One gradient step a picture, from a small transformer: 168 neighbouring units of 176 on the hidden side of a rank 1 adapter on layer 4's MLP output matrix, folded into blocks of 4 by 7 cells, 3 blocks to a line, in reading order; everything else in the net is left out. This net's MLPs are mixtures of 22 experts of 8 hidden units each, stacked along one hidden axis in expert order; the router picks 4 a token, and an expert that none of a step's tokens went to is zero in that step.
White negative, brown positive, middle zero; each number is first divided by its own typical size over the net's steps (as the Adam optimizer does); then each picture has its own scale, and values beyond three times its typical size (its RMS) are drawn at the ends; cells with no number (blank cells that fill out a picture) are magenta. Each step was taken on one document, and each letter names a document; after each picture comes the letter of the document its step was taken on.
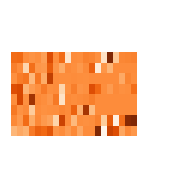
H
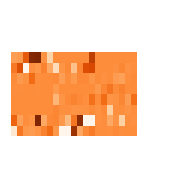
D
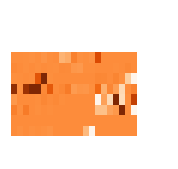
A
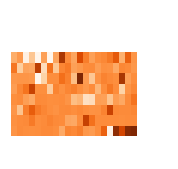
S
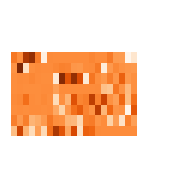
D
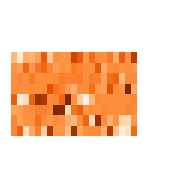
S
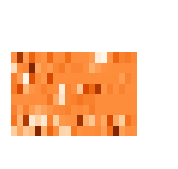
H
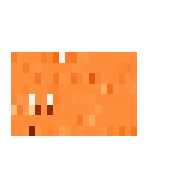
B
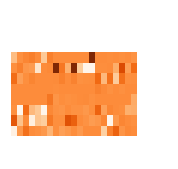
D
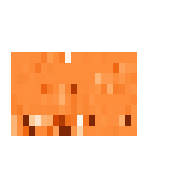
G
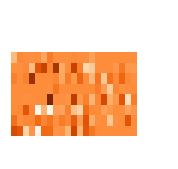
D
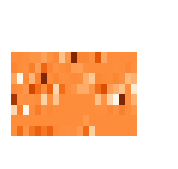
A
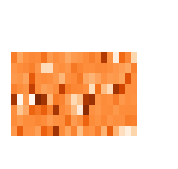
S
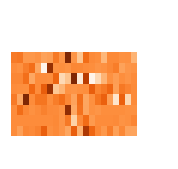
S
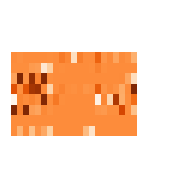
A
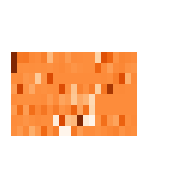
H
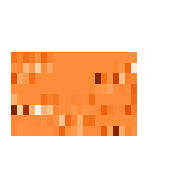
G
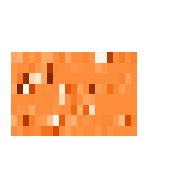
H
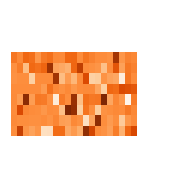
S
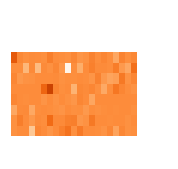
G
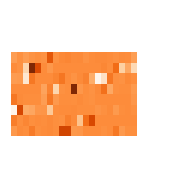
G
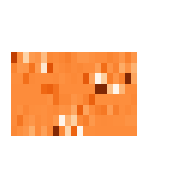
S
